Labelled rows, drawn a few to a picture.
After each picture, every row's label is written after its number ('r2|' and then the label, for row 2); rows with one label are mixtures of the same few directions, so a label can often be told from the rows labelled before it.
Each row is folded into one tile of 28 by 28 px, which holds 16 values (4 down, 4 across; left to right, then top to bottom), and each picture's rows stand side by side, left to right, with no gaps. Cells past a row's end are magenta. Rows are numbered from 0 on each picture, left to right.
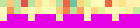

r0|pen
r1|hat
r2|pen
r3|pen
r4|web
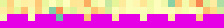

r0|pen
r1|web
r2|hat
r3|hat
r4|hat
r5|hat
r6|hat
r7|hat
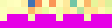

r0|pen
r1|hat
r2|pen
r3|hat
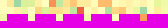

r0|pen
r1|pen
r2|pen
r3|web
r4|hat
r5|hat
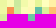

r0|web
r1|hat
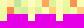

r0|web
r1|pen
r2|pen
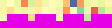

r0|pen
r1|hat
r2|pen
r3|web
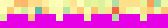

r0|web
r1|web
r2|web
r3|web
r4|hat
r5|pen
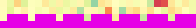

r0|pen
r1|pen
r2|pen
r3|web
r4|web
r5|web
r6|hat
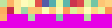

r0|hat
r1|pen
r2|web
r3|web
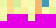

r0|pen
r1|pen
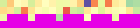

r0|pen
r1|hat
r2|web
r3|hat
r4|pen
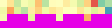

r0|web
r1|pen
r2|pen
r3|web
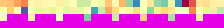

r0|web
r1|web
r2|pen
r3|hat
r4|pen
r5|web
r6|web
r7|web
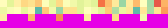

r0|pen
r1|web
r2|hat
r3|pen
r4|pen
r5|web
